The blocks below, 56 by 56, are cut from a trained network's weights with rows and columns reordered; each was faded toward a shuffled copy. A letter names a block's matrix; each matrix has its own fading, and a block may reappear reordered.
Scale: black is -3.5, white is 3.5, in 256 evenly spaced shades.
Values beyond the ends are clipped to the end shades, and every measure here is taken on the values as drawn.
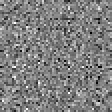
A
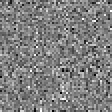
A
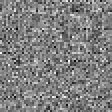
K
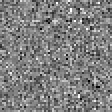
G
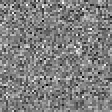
K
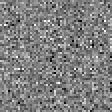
A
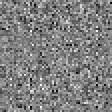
A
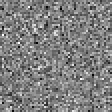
G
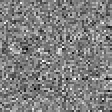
K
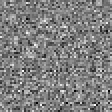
K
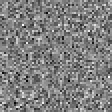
K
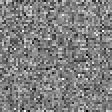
G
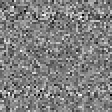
K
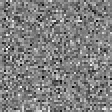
G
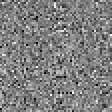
A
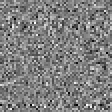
K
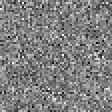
G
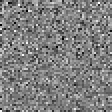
G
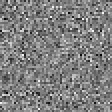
K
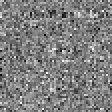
G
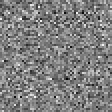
K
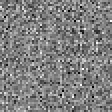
G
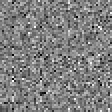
A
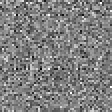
K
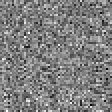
K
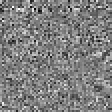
K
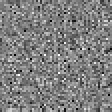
A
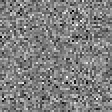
A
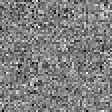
G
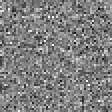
G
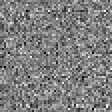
G
